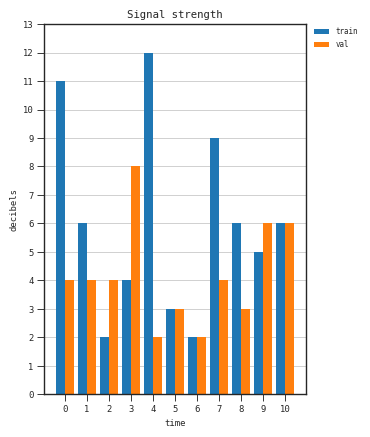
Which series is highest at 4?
train
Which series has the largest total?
train
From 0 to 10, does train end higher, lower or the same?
lower
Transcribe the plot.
Title: Signal strength
x-axis: time, ticks 0 1 2 3 4 5 6 7 8 9 10
y-axis: decibels, ticks 0 1 2 3 4 5 6 7 8 9 10 11 12 13
Legend: train, val
Values:
train: 11 6 2 4 12 3 2 9 6 5 6
val: 4 4 4 8 2 3 2 4 3 6 6
